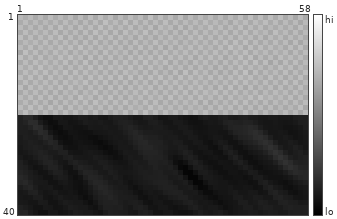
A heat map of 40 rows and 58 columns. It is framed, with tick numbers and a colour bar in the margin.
It is made of 2 by 1 panels. Panel 1,1: high, checkered, faint in contrast. Panel 2,1: very low, slanting down to the right, faint in contrast.
